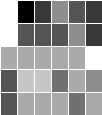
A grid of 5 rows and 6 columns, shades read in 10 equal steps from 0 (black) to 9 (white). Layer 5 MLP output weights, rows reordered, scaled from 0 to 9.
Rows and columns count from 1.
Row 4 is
3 7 7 4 6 5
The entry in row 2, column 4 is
3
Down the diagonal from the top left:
9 3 6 4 4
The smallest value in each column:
3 0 2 3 3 2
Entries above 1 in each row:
5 6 6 6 6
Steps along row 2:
down same same up down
